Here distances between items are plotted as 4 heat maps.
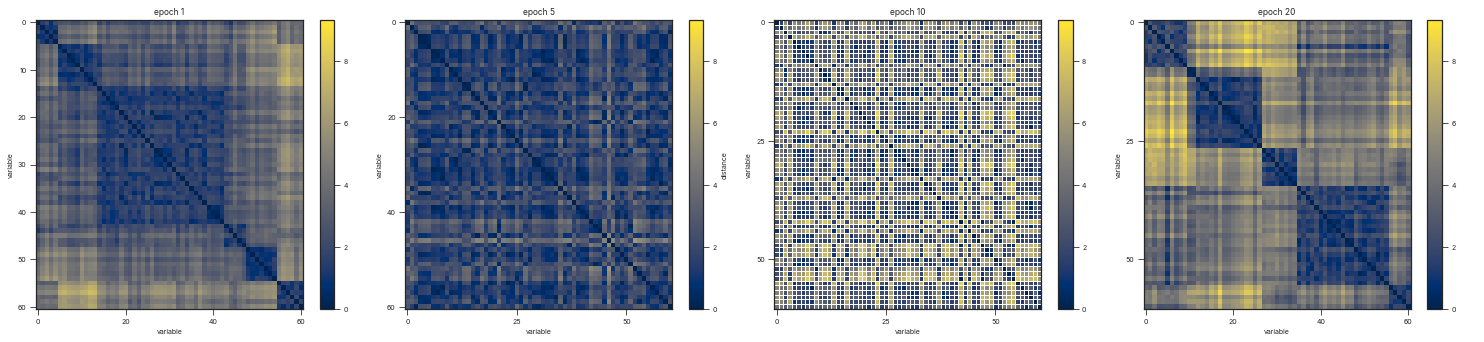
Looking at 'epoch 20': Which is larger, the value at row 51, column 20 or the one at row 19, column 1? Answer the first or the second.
the second
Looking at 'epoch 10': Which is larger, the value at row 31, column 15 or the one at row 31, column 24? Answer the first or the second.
the second
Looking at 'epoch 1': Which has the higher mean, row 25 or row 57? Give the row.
57
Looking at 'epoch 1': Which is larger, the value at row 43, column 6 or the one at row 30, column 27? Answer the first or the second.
the first
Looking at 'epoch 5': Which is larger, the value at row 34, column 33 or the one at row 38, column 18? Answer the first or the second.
the second
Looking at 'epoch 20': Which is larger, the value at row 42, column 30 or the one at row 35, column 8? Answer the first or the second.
the first
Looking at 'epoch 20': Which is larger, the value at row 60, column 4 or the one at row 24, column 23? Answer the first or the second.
the first
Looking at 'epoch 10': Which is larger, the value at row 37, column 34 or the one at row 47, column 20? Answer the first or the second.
the second
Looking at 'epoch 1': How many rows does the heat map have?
61
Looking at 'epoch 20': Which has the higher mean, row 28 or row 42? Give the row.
28
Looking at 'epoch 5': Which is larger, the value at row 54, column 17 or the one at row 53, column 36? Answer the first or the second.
the first
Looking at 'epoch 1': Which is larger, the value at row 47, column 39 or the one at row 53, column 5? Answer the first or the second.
the second
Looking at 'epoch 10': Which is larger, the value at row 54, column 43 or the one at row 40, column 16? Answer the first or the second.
the first
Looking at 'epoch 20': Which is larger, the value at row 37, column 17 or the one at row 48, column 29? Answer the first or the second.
the first
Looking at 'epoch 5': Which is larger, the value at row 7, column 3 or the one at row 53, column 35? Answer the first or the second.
the second
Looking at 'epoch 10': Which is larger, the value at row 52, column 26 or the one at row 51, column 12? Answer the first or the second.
the first
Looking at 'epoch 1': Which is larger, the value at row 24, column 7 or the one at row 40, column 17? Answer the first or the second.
the first
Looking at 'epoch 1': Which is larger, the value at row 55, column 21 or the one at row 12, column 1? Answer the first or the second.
the second
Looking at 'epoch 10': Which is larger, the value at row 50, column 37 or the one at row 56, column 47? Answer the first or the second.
the second
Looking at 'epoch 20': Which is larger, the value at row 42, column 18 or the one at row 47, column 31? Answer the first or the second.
the second
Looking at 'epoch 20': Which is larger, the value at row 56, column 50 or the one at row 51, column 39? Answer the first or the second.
the first
